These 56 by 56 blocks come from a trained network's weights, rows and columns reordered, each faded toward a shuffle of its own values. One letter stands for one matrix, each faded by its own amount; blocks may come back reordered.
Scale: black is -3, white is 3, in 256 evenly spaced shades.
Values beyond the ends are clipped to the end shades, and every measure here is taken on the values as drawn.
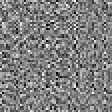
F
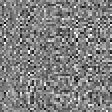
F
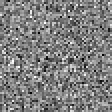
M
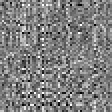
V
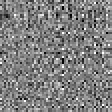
V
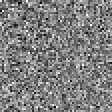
M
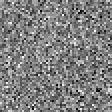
M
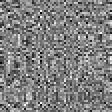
F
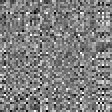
V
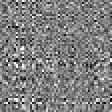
V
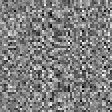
F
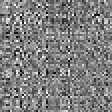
V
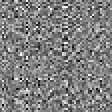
V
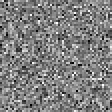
M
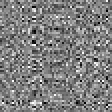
V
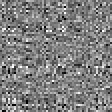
V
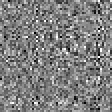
V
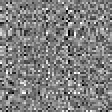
V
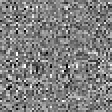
V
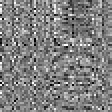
V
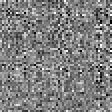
V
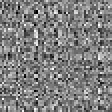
F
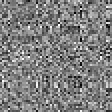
F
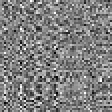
F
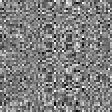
F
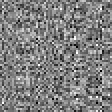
F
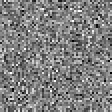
M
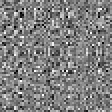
V
